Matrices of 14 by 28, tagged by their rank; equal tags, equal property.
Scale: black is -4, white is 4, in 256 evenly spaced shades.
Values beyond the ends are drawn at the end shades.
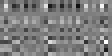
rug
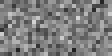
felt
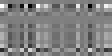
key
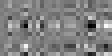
rug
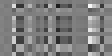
key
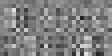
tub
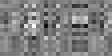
rug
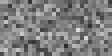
felt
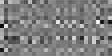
tub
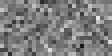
felt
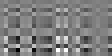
key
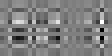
key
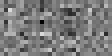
tub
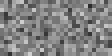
felt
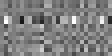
rug
